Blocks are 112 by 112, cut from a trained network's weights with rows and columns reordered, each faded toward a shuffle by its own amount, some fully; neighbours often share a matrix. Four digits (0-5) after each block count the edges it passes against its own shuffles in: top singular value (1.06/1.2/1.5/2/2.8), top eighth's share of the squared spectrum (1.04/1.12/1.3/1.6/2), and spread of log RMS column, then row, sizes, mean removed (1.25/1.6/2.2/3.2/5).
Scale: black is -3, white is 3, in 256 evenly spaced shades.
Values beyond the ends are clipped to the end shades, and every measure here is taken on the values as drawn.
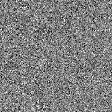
3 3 1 1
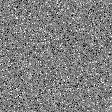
0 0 0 0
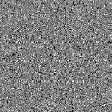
4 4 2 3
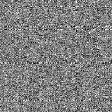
4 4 2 3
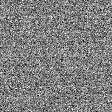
1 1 0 0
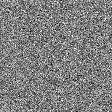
0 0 0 0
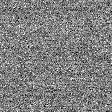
2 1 0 0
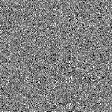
3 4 2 2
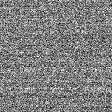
3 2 0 1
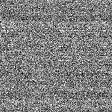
3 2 0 1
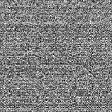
4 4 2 2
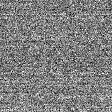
3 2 0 1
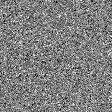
2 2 0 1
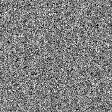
2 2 0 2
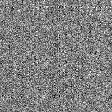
3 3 1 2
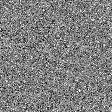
1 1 0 0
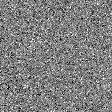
2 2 0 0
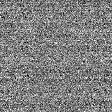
3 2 1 1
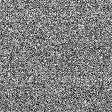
2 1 0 0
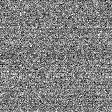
3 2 0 1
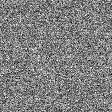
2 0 0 0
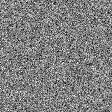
0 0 0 0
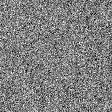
2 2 0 1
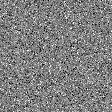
1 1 0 0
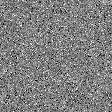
0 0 0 0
